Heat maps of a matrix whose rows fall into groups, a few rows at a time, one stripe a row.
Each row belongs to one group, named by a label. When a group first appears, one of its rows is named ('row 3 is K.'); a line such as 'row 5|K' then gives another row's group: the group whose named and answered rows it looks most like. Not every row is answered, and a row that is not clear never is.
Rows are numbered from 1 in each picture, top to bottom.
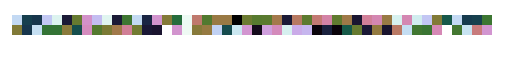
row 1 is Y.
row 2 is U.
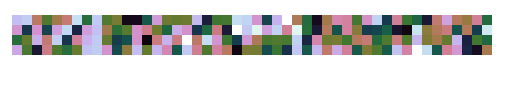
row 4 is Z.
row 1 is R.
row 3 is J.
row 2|U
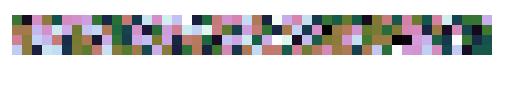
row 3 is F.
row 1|U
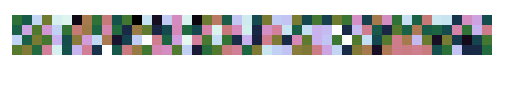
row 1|U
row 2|F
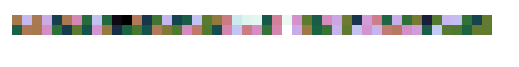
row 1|R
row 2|R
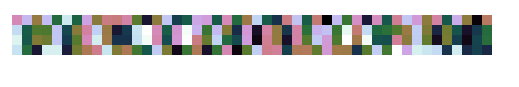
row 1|Z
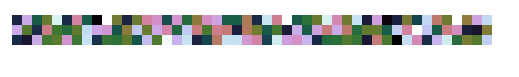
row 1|F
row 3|U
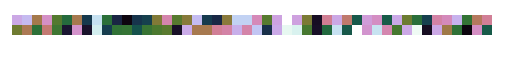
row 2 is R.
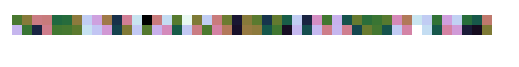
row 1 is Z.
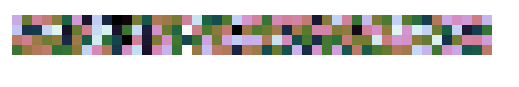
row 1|R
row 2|Y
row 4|Z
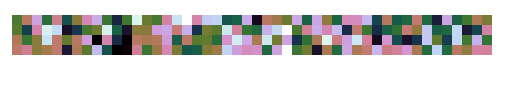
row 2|F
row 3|F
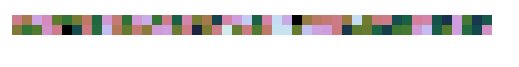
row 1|F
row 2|F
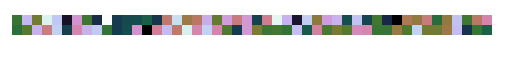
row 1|F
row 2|J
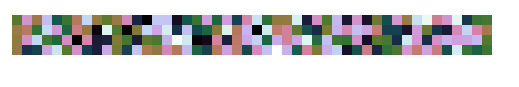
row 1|Z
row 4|F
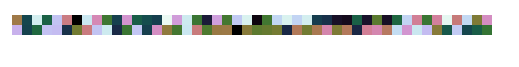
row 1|U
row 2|Y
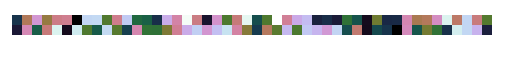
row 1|U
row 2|F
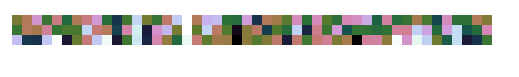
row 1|J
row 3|Y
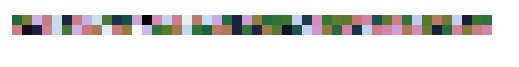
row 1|J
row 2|Y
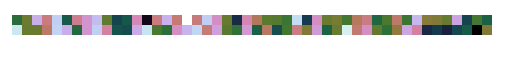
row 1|J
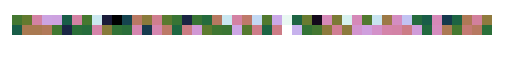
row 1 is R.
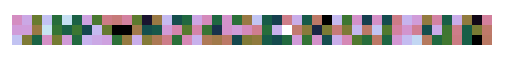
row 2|R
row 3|Z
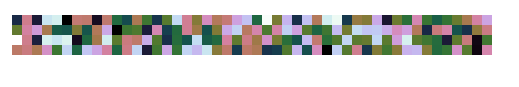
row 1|F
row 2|R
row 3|Y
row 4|Z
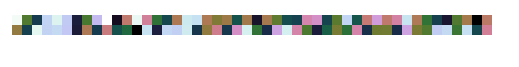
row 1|Y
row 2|U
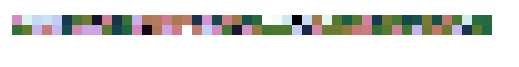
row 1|F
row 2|J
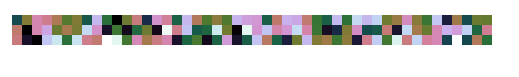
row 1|R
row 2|U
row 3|Y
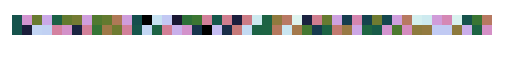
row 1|Z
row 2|U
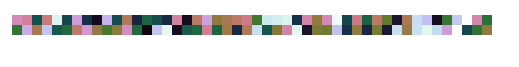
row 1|F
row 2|Z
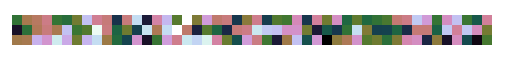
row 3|J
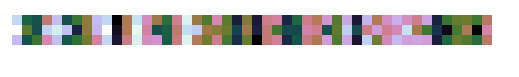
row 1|Y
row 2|Y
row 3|Y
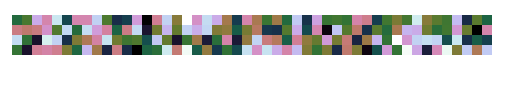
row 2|Z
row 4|U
